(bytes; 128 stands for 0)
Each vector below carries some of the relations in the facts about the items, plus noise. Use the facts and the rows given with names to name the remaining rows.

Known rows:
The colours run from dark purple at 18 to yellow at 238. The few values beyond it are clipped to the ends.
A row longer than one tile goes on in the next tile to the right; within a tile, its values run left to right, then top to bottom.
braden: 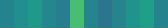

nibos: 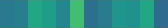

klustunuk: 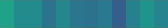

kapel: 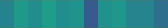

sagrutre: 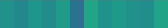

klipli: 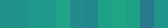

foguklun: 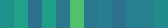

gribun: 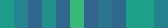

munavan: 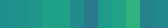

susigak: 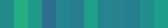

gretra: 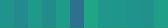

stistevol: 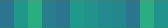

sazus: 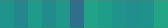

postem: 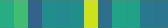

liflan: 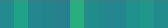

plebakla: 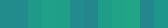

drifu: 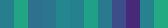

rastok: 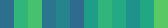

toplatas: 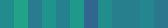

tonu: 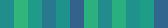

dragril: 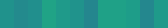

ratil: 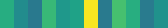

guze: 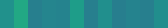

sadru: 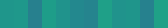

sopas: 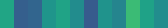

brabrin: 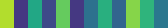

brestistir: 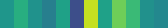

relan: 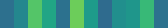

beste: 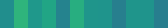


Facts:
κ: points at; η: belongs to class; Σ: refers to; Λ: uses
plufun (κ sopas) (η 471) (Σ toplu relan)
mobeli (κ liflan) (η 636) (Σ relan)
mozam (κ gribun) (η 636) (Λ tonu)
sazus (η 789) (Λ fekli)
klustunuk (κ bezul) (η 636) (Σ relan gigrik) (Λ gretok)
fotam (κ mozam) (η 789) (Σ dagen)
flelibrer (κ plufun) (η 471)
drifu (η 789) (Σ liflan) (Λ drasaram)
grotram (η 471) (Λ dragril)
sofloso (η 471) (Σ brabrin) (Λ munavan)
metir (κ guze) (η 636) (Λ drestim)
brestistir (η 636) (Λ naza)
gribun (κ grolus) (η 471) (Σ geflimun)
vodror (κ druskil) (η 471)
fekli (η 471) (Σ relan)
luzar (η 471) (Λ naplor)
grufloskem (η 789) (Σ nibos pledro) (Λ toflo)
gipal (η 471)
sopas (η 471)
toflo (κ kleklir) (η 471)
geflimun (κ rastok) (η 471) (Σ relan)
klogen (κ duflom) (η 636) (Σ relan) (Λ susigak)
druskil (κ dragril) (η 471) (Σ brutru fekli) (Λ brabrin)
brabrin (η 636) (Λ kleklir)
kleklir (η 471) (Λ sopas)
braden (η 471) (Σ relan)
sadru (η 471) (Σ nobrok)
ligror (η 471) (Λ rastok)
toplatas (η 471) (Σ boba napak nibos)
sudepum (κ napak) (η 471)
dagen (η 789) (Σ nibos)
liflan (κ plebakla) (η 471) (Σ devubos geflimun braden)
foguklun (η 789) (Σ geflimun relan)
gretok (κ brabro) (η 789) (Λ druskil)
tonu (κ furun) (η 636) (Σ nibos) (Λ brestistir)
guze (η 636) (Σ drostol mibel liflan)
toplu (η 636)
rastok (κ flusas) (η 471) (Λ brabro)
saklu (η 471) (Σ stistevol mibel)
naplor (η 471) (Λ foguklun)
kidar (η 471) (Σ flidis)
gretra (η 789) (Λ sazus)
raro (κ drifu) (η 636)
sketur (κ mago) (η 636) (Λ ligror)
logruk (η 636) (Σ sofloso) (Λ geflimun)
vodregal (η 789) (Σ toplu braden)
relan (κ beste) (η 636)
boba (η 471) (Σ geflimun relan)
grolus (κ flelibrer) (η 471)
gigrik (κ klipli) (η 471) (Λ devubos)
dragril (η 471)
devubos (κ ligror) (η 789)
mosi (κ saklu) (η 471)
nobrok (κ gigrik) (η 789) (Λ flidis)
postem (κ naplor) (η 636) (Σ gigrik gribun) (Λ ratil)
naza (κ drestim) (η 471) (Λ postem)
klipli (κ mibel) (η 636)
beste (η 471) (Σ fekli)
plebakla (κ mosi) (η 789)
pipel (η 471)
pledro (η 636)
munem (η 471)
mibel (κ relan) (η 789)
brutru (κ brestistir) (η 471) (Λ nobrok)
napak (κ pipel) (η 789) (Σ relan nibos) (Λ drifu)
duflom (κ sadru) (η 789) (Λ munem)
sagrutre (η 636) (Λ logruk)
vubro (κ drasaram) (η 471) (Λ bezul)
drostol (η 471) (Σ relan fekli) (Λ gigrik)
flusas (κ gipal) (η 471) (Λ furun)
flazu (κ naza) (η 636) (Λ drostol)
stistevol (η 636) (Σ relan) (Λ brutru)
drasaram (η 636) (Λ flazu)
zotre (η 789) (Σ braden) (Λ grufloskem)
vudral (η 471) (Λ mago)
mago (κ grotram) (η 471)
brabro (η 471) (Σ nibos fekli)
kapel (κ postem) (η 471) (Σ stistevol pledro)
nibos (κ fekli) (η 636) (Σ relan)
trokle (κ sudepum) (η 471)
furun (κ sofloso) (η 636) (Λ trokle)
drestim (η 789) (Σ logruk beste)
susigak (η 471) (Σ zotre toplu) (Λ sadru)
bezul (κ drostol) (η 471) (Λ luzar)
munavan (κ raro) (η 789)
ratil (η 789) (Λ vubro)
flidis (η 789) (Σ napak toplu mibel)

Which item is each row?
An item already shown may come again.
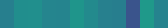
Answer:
napak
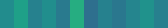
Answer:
boba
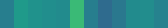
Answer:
devubos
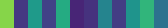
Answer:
druskil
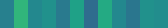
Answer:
brabro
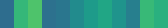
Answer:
brutru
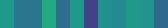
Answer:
fotam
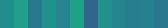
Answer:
toplatas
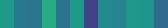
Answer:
fotam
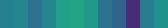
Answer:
gigrik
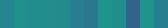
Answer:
grufloskem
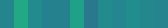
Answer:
vodregal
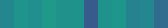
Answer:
kapel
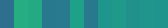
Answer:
flidis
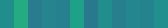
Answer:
guze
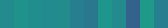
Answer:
grufloskem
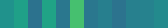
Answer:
foguklun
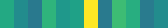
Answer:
ratil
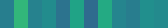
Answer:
brabro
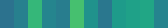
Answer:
toplu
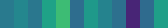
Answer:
flazu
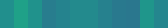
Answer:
klogen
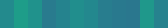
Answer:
klogen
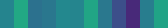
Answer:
drifu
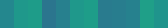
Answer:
zotre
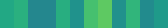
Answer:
sofloso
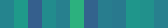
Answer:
plufun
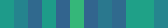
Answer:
gribun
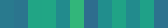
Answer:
pledro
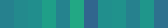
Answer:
dagen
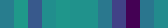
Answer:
drostol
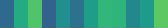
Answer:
nobrok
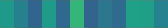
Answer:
gribun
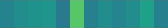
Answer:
fekli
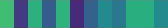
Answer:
gretok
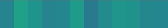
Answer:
kidar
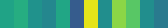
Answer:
naza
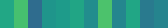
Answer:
drestim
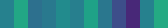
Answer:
drifu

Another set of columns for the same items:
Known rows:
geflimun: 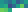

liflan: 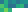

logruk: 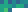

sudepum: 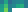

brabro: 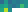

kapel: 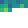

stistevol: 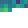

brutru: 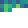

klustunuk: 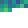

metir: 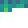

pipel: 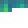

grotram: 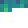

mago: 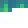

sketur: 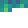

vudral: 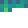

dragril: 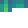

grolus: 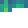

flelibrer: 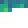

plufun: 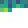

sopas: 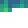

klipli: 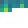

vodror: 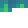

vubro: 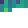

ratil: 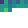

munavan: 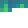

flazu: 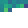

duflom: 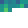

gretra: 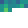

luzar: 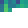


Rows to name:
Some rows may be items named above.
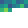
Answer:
nibos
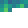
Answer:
sketur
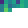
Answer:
bezul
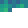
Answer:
sofloso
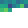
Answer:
boba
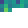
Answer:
naplor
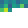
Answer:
relan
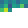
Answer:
relan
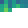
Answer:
flidis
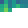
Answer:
flidis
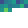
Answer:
napak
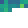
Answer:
brabrin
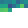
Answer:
boba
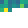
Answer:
beste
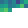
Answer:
klustunuk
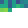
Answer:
plufun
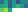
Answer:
plufun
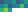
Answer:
nibos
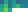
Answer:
flidis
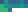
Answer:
brestistir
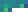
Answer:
drasaram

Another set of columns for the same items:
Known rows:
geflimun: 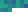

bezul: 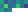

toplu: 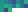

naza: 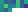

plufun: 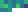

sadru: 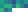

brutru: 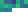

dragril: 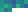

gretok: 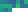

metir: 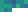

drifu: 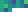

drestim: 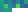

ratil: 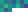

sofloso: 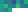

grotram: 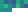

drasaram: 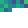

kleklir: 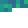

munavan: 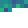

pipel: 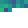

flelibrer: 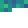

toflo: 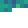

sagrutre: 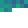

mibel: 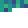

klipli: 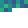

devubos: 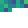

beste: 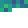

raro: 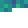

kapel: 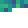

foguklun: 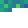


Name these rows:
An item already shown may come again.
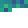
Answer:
beste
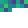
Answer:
flazu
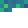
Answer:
luzar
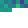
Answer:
logruk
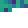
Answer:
stistevol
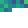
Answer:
drasaram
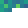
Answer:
foguklun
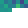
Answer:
logruk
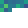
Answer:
luzar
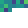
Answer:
gigrik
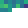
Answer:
plufun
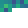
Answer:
beste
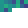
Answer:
brestistir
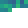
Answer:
brabrin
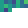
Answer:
relan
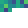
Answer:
drostol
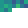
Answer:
fekli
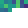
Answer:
tonu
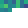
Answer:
postem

